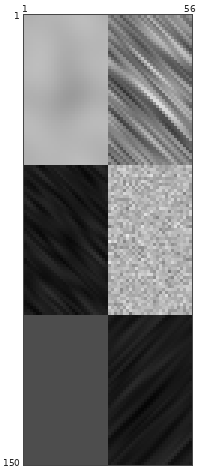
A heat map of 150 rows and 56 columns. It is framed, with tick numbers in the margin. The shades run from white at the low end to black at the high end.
It is made of 3 by 2 panels. Panel 1,1: low, smooth, faint in contrast. Panel 1,2: middling, slanting down to the right, strong in contrast. Panel 2,1: very high, slanting down to the right, faint in contrast. Panel 2,2: low, fine-grained. Panel 3,1: high, flat. Panel 3,2: very high, slanting up to the right, faint in contrast.
